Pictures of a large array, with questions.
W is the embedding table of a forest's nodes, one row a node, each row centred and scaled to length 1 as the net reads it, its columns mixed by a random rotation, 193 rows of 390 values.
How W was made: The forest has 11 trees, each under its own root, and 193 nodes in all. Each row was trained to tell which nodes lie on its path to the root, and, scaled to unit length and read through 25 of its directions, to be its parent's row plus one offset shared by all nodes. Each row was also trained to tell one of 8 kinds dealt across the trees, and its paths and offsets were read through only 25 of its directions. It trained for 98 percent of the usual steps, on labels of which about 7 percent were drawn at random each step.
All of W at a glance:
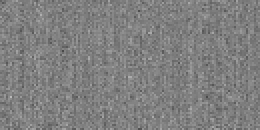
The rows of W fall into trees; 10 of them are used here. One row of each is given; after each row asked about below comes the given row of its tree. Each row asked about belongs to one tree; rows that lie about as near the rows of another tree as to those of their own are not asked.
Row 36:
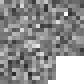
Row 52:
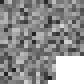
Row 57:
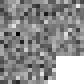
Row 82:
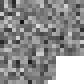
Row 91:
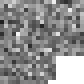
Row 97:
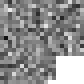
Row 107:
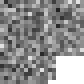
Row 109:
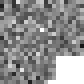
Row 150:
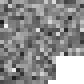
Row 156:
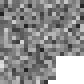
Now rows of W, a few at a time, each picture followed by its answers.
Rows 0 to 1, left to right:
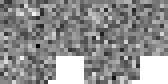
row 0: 156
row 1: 57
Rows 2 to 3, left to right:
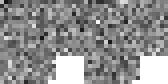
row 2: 109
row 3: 109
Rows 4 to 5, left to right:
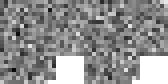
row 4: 57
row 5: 91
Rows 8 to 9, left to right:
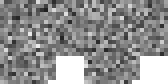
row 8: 109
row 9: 91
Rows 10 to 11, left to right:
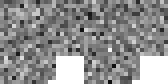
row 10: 52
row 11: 107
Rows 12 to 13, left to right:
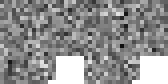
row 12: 52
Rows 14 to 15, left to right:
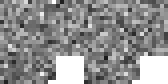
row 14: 52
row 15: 150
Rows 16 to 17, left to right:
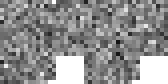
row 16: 57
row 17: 82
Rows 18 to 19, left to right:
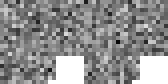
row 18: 36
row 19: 52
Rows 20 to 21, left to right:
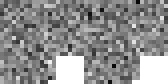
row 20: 156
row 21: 107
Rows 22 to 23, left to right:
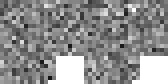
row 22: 156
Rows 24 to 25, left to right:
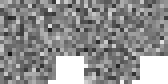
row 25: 91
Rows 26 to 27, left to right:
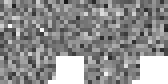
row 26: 91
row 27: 52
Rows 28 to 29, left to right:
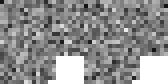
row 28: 52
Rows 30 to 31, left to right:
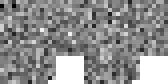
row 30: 156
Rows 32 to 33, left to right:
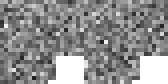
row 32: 150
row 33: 156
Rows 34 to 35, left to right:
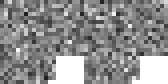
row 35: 91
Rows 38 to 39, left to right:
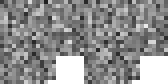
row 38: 82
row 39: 82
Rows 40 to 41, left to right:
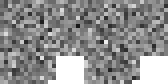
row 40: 109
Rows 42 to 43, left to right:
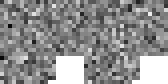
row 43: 109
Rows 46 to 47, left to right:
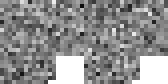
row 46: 156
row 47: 109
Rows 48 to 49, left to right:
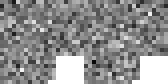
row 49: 36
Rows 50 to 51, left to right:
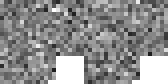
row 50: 150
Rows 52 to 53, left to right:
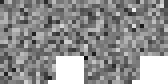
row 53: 156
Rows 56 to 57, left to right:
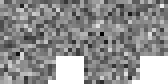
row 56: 91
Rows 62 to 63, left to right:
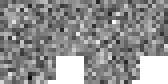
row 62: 57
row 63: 107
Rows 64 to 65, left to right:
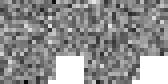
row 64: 109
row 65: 91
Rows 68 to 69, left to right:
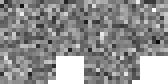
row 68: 36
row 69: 91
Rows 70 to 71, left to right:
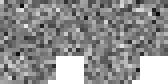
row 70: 91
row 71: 150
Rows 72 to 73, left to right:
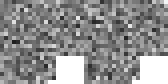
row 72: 82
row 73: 91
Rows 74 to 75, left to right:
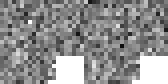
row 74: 107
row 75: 109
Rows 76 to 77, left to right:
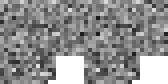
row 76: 156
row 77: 156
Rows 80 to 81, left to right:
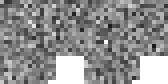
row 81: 156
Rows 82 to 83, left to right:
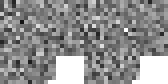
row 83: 91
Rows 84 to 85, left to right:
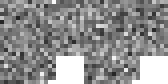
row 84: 57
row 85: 36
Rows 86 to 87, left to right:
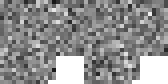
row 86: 150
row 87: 36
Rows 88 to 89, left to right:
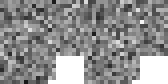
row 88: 109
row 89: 107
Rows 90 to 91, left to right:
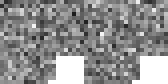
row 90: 109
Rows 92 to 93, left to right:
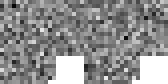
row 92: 156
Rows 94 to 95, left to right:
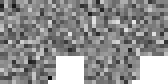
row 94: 156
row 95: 107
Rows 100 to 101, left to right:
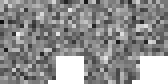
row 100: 91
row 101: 52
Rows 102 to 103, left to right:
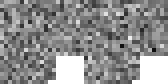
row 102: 52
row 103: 156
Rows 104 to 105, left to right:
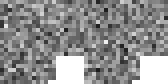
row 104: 150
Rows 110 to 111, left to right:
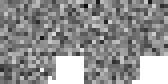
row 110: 109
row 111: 36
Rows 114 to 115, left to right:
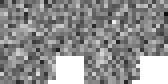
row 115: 107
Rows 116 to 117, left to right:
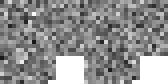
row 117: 156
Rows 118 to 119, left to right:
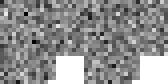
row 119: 107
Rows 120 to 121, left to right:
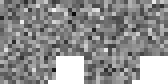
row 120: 150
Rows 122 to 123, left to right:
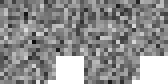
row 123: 109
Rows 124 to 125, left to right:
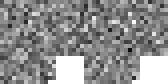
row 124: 156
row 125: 107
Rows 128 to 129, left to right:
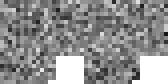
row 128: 107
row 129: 156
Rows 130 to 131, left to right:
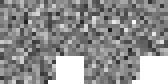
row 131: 107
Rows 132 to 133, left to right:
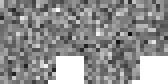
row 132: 91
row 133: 82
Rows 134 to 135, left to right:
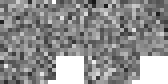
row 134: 57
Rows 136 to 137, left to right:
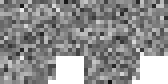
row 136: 91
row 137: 109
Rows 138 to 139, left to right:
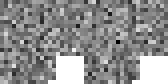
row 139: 52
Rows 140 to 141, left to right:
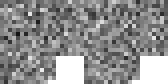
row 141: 97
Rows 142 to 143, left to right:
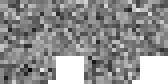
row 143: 156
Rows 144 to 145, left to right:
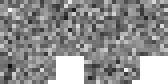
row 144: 52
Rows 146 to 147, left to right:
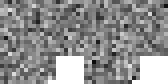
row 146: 97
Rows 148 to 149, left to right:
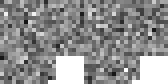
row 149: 36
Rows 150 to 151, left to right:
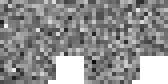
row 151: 107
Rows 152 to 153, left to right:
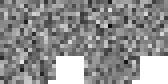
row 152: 156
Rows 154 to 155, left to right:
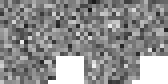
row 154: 156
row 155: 109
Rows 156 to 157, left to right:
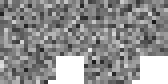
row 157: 109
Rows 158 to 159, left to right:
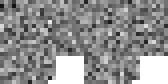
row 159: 52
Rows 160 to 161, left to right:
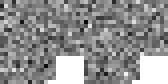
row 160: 82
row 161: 109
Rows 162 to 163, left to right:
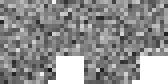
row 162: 36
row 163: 109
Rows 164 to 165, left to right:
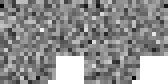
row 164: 109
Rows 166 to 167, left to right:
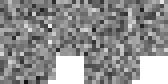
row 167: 107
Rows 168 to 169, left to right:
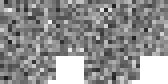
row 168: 107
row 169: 57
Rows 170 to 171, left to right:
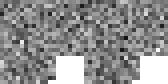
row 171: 109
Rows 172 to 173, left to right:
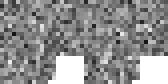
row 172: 150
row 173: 52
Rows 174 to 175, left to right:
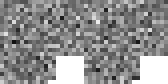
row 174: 82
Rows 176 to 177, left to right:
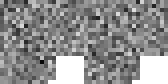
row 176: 150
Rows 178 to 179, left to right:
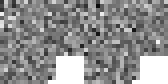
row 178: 52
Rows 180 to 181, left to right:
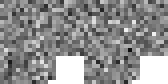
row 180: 52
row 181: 107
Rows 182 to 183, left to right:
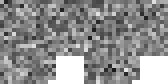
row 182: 36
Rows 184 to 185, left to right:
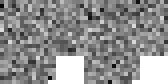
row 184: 156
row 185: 107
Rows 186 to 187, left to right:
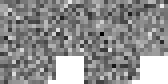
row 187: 57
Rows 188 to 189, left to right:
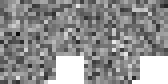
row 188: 57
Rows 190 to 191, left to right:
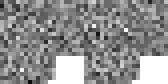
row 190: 109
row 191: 91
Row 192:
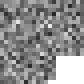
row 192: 97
